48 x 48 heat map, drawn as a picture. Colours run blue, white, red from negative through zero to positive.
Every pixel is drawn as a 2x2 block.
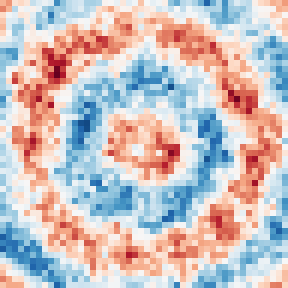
Slope: none. Odd rows or columns: none. Rings: centred on the centre. Average level on the scale: 50%. Grain: blotchy.
